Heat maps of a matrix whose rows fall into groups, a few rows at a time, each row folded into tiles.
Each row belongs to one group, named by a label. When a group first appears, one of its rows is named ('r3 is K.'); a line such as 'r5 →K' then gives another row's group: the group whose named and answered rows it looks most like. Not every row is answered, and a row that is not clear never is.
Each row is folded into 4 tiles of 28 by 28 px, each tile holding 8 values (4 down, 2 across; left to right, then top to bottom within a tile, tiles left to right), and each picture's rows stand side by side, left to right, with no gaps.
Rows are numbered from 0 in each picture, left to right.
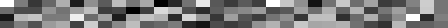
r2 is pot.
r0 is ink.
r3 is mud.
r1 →mud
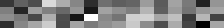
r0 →pot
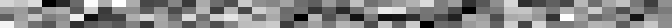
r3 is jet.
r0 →mud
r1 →ink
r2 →pot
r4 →ink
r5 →pot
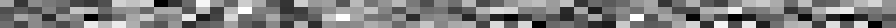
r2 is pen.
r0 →ink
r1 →mud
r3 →pot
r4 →jet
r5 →mud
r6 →jet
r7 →jet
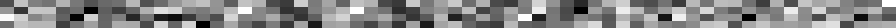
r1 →jet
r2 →pen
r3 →pen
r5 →ink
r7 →pot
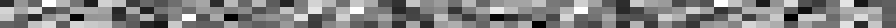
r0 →pot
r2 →mud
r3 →pen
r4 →jet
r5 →pen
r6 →pot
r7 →ink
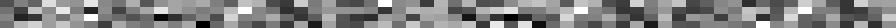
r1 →jet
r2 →pen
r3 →pot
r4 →jet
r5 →pen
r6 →ink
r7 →pen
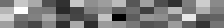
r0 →pen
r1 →mud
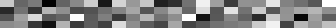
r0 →mud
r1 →mud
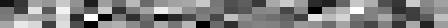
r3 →pen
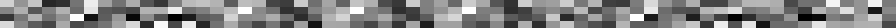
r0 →mud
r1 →jet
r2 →pen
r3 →pen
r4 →pen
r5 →mud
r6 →jet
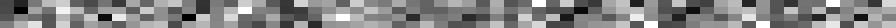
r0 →ink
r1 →pot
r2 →pen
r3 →pot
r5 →ink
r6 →ink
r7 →pot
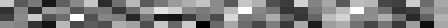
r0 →mud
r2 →pen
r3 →pen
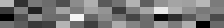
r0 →mud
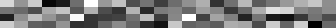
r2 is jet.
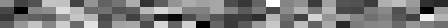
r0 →ink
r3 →pot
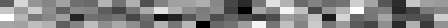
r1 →jet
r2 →ink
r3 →pen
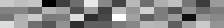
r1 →pot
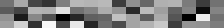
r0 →jet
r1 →pot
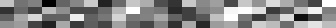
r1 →pen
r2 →pot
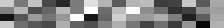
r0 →mud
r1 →pen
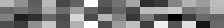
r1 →jet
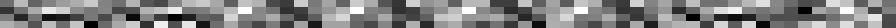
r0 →jet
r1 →jet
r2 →pen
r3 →pen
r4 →pen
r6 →jet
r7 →ink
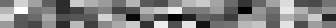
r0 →pen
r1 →jet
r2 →ink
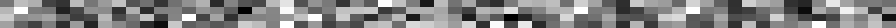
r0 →pen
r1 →mud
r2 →ink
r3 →pot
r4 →jet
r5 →pen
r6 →pen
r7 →ink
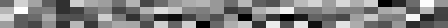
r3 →mud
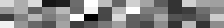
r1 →pen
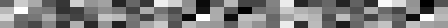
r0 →pen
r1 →pot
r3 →pot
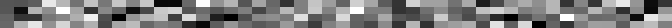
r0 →ink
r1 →mud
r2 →mud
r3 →pen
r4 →jet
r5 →pot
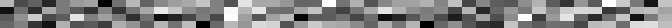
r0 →mud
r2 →pot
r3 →jet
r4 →mud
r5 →pot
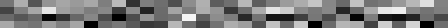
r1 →mud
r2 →jet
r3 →jet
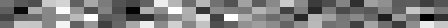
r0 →ink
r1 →ink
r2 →pot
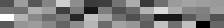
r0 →pot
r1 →jet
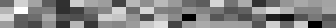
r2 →jet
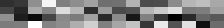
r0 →ink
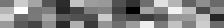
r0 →pen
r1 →ink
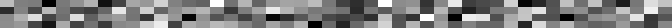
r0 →mud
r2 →jet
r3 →pot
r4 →ink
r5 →mud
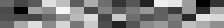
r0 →ink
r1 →pot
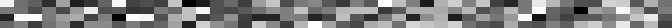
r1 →ink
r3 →pot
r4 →mud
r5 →ink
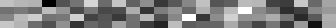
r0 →mud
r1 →mud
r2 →pen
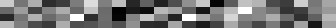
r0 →mud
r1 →mud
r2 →pen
